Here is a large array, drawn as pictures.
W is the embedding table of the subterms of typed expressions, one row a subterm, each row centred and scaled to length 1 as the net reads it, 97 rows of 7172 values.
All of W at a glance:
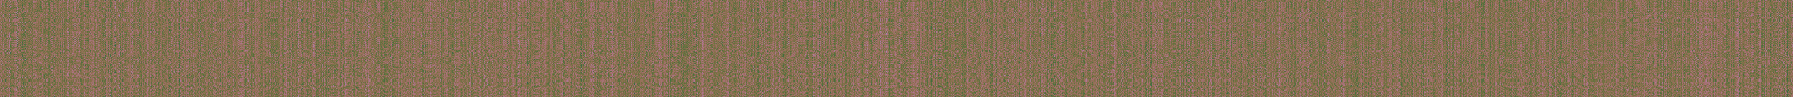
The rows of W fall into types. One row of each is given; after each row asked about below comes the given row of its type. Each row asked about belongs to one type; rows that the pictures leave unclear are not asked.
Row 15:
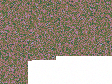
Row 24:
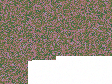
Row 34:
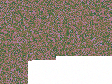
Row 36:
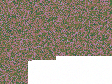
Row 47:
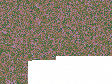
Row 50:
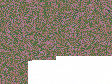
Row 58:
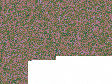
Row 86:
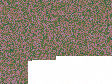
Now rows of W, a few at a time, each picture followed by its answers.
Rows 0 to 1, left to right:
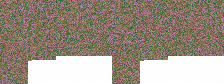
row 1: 34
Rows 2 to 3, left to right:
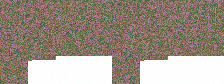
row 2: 47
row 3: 24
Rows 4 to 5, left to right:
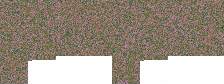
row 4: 34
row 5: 47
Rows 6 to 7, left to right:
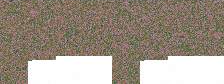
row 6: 34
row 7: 47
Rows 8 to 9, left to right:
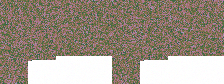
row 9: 50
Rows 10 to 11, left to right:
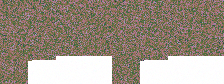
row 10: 15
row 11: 50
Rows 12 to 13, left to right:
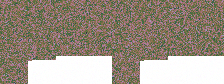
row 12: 24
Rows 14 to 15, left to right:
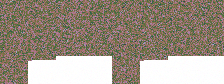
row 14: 24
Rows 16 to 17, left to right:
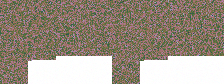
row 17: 58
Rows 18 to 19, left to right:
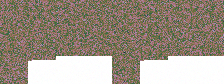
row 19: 50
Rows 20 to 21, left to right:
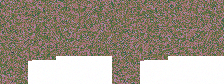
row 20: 50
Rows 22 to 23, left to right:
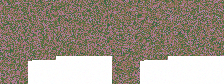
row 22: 86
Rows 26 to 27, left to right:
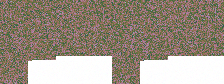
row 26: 24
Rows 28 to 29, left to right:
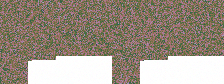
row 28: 58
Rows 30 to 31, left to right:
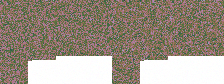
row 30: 86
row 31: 36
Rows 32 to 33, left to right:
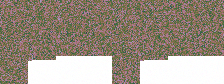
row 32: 36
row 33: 86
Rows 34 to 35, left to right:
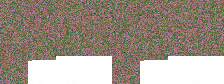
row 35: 24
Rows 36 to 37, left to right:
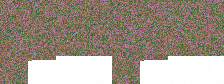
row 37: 47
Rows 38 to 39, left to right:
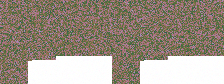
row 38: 34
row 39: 47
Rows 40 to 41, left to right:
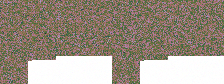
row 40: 34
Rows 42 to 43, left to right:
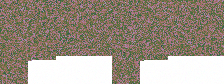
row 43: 47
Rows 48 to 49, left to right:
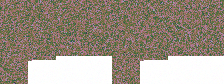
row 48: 58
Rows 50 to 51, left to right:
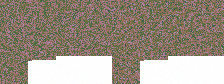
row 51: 50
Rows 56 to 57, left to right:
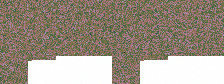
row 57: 24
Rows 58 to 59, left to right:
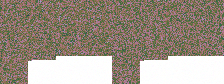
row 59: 86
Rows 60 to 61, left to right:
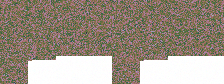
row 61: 58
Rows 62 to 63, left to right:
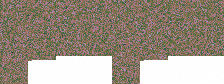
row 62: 58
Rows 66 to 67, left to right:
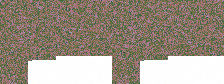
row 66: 50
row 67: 47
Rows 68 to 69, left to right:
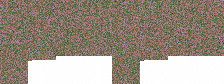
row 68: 34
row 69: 50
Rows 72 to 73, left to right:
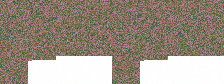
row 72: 36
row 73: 47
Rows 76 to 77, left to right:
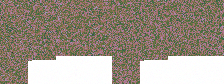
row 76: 36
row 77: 86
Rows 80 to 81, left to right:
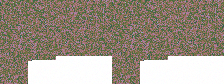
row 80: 24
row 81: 24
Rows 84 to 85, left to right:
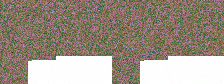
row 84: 58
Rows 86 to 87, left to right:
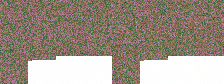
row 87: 34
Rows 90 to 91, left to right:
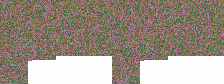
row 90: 24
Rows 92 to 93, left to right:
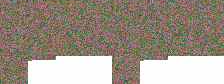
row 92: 47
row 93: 58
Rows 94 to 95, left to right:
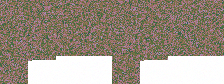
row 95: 47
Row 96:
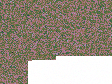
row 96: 24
